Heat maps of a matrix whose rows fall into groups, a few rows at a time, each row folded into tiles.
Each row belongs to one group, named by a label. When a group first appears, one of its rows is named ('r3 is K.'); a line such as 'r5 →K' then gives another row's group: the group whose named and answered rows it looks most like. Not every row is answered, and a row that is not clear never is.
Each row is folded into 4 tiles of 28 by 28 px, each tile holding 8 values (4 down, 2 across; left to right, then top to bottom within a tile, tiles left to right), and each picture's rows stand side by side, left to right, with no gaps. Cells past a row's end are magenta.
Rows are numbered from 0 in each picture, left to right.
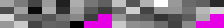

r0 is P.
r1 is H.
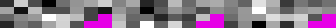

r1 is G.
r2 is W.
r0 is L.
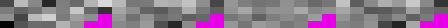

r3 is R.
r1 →R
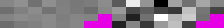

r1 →L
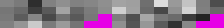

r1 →R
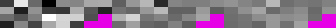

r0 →L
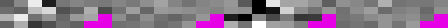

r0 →W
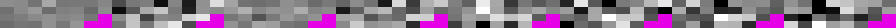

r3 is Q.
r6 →L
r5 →L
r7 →G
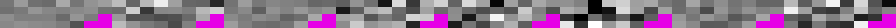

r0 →Q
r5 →G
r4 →L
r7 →R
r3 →Q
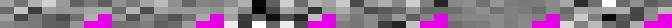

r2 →G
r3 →R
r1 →H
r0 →H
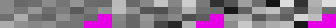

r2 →Q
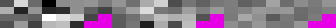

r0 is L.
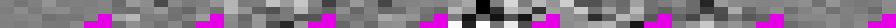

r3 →L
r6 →G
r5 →P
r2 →R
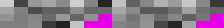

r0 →R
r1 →R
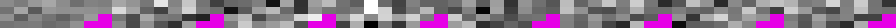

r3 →W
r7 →R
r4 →P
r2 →Q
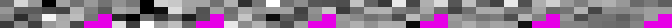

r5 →H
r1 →G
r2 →H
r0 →L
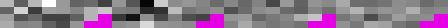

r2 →Q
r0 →H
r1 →G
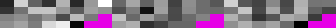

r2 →P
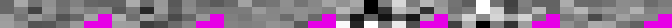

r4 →W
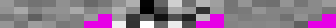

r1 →G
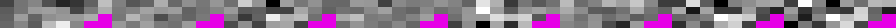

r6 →L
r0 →Q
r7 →L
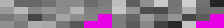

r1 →R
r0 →P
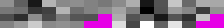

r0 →G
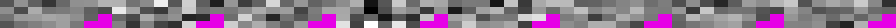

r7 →R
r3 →G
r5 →P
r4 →Q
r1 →R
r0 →L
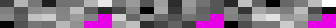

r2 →L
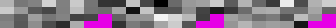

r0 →R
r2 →Q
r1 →L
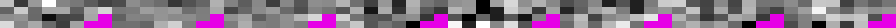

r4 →G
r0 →H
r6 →P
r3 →P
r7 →W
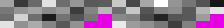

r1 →H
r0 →H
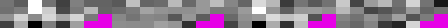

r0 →W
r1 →Q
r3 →R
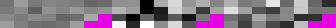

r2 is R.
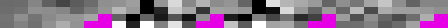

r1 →G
